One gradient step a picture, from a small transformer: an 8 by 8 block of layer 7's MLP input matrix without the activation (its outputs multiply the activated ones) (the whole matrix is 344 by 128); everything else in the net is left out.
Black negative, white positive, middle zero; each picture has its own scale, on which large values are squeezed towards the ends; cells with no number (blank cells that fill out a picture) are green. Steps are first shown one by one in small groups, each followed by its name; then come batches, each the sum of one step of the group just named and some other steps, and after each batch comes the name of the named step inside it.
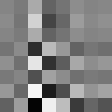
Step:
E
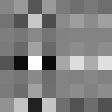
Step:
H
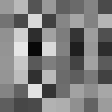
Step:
E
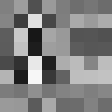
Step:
H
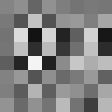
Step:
H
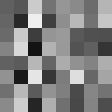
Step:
H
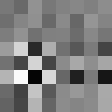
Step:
H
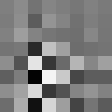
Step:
E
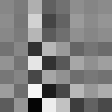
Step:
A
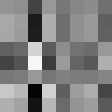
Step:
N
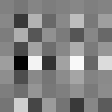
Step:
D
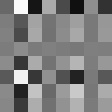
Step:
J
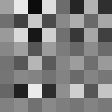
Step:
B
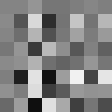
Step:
A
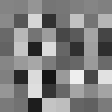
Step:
A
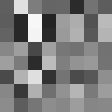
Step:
J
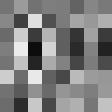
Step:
J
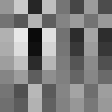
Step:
B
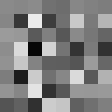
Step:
A
